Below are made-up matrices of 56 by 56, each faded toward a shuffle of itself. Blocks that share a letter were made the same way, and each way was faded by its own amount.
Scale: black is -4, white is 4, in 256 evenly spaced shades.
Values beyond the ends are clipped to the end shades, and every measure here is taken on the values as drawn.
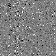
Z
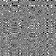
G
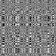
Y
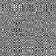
Y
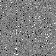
Z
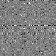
G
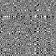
G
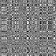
Y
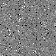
Z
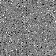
Z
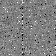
Z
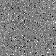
Z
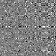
G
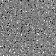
Z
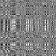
Y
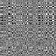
Y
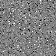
Z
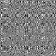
G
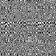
G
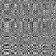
Y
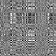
Y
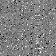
Z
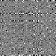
G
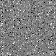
Z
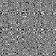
G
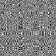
G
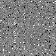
Z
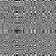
Y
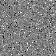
Z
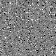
Z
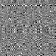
G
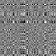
Y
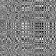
Y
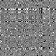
G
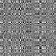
Y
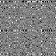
G
